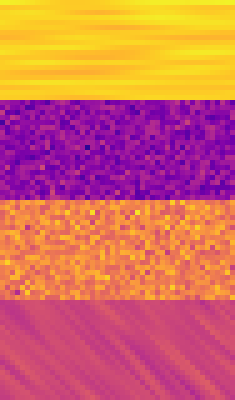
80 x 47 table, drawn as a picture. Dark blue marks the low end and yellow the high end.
The table splits into 4 rows of 1 panel. Panel 1,1: very high, streaked across, faint in contrast. Panel 2,1: low, fine-grained. Panel 3,1: high, fine-grained. Panel 4,1: middling, slanting down to the right, faint in contrast.
